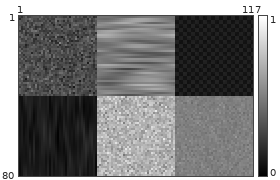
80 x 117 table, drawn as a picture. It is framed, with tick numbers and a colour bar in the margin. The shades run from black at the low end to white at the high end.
It is made of 2 by 3 panels. Panel 1,1: low, fine-grained. Panel 1,2: middling, streaked across. Panel 1,3: very low, checkered, faint in contrast. Panel 2,1: very low, streaked downward, faint in contrast. Panel 2,2: high, fine-grained. Panel 2,3: middling, fine-grained, faint in contrast.
